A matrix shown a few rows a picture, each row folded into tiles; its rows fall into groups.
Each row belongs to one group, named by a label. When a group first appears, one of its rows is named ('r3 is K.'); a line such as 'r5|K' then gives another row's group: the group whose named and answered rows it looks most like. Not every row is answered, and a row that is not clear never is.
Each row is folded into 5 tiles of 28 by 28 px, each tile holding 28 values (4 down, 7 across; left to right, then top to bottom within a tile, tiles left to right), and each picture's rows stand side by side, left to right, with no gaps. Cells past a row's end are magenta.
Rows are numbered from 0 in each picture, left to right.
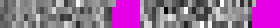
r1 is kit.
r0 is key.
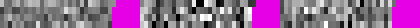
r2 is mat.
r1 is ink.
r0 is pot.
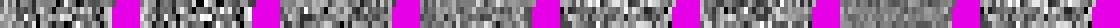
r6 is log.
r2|mat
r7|pot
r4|pot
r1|ink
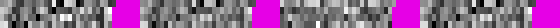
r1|ink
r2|pot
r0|ink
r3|ink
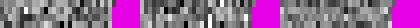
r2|log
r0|mat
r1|kit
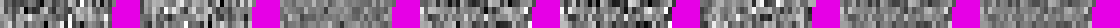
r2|mat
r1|mat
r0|kit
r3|log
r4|log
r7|log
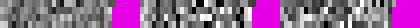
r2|kit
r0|ink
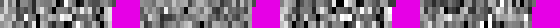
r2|ink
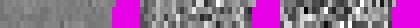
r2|kit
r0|mat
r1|key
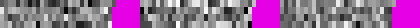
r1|pot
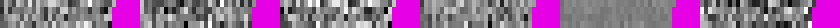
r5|log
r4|mat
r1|kit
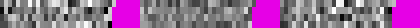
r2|key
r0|pot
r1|log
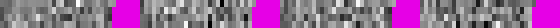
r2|key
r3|ink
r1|mat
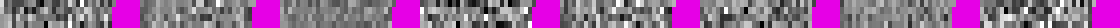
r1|key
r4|key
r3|log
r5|mat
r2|log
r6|mat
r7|kit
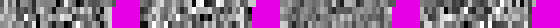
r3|kit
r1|key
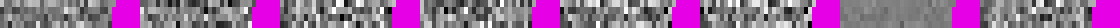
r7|key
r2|key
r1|log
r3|kit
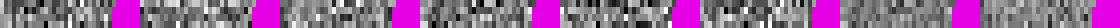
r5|kit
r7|mat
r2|key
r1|pot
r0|kit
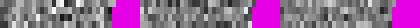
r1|log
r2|pot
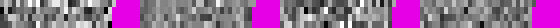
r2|kit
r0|pot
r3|mat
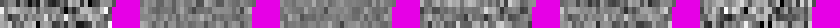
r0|log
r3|pot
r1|ink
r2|mat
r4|log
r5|mat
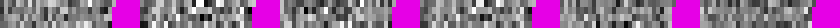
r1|key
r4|ink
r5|log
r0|pot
